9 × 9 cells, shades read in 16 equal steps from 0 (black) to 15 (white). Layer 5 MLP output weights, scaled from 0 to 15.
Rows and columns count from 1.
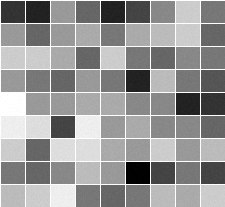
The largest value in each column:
15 13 14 14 12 10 12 12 12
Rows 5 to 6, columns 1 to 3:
15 9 9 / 14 13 4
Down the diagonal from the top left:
3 6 10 9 10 10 12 7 12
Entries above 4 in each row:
5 9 9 8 7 8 9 6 9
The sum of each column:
92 73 82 86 72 57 79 75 61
